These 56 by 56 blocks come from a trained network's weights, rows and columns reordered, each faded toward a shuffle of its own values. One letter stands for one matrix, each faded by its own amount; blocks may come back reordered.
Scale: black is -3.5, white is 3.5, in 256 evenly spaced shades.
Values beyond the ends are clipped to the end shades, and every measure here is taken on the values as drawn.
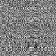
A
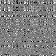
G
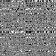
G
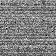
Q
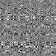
G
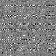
G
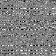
G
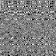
G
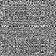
A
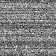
Q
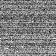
Q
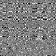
G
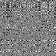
G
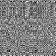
A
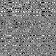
G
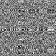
A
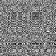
A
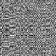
A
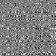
G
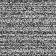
Q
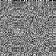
A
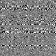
G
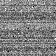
Q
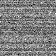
Q
